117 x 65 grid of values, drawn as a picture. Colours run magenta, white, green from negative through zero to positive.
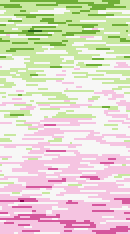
Values rise toward the top. Streaks run across, left to right. On average the colour sits 50% of the way up the scale.
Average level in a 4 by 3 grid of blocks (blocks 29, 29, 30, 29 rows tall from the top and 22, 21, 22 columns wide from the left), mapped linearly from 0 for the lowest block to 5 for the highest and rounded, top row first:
555 | 333 | 211 | 000
